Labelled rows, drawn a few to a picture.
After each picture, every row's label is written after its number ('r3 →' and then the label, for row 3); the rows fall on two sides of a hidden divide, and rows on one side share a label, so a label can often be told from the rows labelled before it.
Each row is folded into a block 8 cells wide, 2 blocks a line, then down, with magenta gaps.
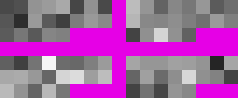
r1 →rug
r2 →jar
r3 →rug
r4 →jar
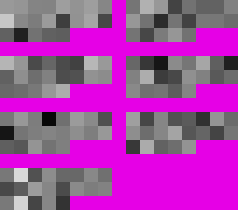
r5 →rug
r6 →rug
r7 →rug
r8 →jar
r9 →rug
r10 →rug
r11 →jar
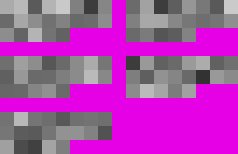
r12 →jar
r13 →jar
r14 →rug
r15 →jar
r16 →rug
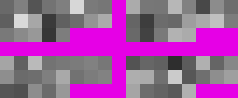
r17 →jar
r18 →rug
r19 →rug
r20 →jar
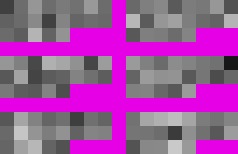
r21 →rug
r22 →rug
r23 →jar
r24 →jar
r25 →jar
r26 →rug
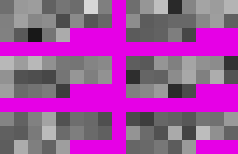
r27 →rug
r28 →rug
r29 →rug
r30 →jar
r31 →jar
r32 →rug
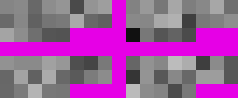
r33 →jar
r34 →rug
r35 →jar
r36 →jar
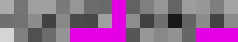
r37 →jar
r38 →rug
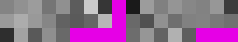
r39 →rug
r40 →rug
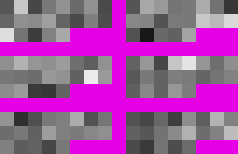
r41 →jar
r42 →rug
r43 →jar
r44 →jar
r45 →jar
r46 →rug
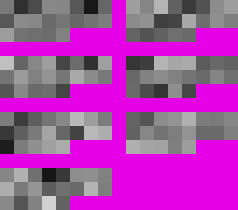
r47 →jar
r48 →rug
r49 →jar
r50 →rug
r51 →rug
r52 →jar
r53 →rug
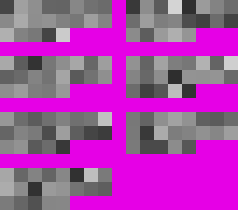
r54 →jar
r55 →jar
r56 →jar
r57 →rug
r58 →jar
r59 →rug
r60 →rug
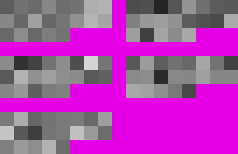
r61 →rug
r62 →jar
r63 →jar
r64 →jar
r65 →rug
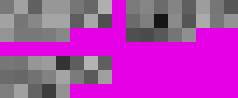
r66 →jar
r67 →rug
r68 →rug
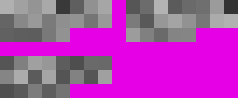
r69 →rug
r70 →rug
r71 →rug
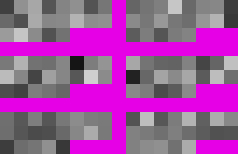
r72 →jar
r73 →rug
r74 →rug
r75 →jar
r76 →rug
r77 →jar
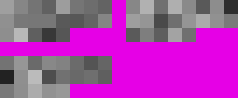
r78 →jar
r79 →rug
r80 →jar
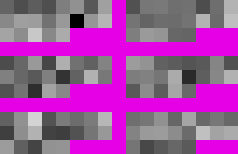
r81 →jar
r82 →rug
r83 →rug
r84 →rug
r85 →rug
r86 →rug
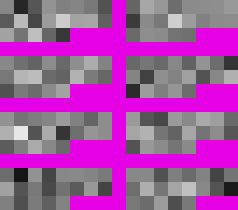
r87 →jar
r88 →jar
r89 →rug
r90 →rug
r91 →jar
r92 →jar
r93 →rug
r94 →jar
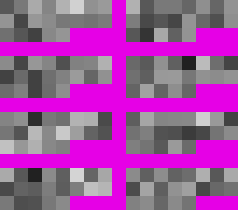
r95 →rug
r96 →rug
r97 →rug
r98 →rug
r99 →jar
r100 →rug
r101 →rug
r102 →jar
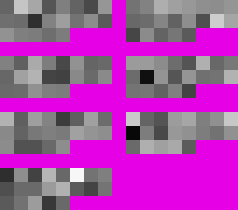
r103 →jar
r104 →rug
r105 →rug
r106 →rug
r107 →rug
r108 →jar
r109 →jar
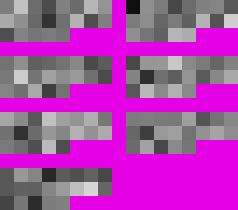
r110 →rug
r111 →rug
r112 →jar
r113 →rug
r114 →rug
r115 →rug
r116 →rug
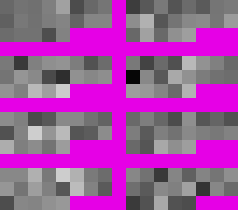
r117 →jar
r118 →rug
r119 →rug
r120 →jar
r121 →jar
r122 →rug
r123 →rug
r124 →jar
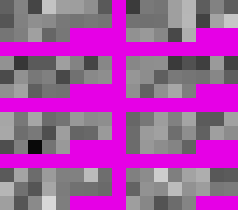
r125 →jar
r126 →jar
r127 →jar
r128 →rug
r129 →rug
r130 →jar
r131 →rug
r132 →jar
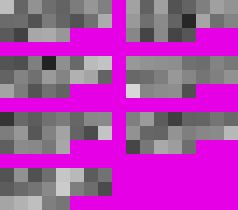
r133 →rug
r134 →rug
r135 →rug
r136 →jar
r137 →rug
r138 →rug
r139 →jar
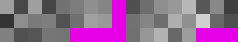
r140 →rug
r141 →jar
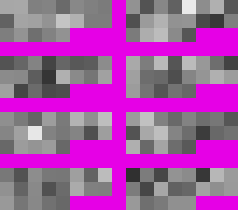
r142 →jar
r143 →jar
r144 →rug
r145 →rug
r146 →jar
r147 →jar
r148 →rug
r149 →rug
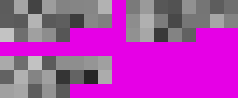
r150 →jar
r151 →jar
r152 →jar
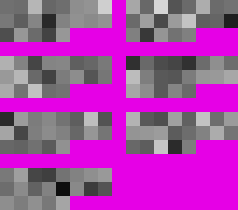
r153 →rug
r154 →jar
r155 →jar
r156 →rug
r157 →rug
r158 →jar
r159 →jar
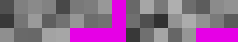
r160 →rug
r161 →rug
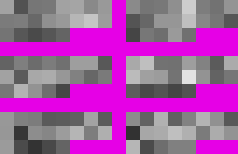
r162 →rug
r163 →jar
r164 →jar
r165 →jar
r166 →rug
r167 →jar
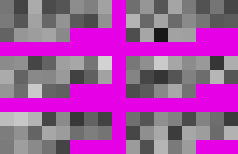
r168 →rug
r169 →rug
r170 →jar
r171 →rug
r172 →jar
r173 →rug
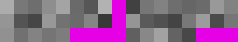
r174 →jar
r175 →rug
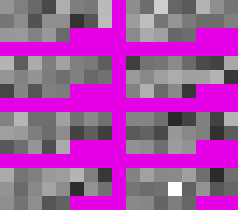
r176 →jar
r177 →jar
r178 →rug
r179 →jar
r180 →jar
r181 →jar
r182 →jar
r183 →jar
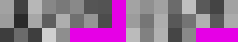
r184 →rug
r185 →jar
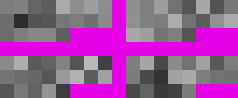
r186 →rug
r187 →jar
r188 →rug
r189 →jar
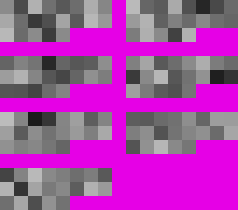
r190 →rug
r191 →jar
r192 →rug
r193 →jar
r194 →jar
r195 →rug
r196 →rug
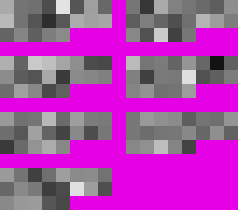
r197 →rug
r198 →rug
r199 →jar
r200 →jar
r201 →rug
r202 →jar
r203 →jar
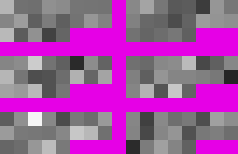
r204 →jar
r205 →rug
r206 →rug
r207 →jar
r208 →rug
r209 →rug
